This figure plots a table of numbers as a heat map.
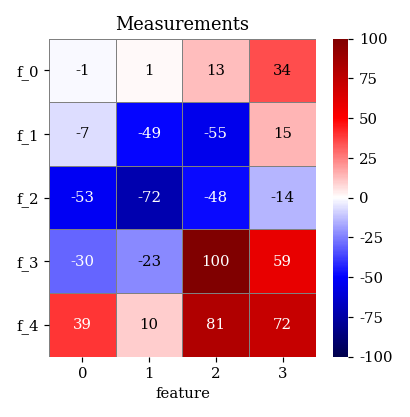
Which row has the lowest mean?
f_2
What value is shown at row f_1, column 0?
-7
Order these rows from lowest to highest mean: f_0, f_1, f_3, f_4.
f_1, f_0, f_3, f_4
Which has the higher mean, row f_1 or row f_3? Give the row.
f_3
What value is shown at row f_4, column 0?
39
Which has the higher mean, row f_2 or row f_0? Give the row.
f_0
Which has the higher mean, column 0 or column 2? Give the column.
2
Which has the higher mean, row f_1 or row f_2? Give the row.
f_1
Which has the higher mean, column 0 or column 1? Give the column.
0
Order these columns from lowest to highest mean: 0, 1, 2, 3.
1, 0, 2, 3
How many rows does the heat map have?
5
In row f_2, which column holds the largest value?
3
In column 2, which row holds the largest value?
f_3
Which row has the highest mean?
f_4
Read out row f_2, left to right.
-53 -72 -48 -14
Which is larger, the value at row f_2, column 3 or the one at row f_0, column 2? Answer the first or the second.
the second
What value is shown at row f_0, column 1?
1
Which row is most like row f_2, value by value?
f_1
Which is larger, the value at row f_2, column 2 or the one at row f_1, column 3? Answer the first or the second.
the second
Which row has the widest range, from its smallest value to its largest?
f_3
